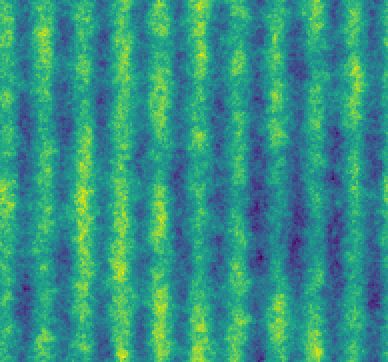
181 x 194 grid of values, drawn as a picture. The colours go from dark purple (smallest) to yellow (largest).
The middle right is the ninth with the lowest average. Upright stripes repeat 10 times across the table. There are no lone odd cells. Overall the values sit about 50% of the way up the scale.
